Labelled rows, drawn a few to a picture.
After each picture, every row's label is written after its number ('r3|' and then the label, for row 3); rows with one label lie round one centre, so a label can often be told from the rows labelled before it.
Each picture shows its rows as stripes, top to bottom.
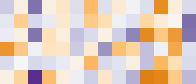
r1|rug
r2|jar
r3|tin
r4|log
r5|rug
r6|tin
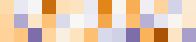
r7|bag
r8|bag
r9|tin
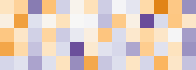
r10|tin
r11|log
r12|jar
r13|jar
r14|rug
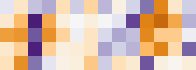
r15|rug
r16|tin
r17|tin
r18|tin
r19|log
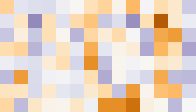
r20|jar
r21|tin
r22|rug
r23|rug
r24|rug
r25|rug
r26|jar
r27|bag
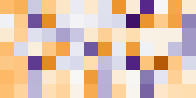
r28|log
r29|tin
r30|jar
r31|bag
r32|tin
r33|log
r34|log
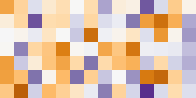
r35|log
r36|tin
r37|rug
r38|bag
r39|bag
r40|tin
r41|log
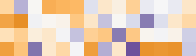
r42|bag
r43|log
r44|jar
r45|tin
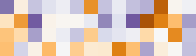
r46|rug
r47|tin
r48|jar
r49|bag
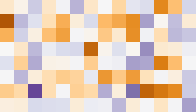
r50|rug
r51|bag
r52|bag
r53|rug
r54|rug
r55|bag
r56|tin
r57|jar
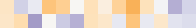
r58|bag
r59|jar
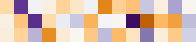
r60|bag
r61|tin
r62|log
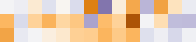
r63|rug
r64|bag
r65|bag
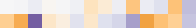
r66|jar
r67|tin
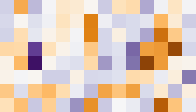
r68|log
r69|rug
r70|rug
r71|tin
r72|tin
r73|jar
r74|bag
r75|rug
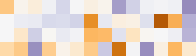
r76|jar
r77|rug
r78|jar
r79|log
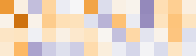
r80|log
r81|log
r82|jar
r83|jar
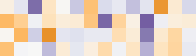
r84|rug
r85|log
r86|log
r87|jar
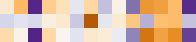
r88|tin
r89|rug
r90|tin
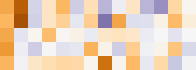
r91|log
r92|log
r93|bag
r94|jar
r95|bag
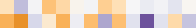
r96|bag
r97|log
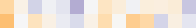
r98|jar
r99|jar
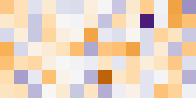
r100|jar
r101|log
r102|rug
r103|bag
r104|jar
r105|bag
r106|rug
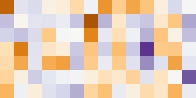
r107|bag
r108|rug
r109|rug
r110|log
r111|log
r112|jar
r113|jar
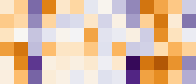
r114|tin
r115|tin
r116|rug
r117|log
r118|tin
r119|tin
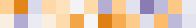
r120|log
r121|bag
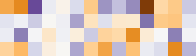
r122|tin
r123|rug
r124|bag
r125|jar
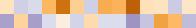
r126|bag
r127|rug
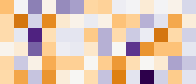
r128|jar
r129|log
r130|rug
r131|tin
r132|bag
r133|log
